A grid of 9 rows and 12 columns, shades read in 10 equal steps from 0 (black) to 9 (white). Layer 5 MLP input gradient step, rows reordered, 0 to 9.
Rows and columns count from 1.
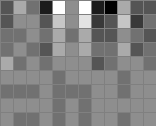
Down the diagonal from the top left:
3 5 5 3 5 5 4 5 5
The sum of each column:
39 42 41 35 49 43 51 33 34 46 37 38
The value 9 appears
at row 1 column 5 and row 1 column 7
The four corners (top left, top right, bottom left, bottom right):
3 3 5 5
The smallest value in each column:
3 4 4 1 4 4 4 1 0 4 2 3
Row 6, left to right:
5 5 5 5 4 5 5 5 5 4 5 5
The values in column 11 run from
2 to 5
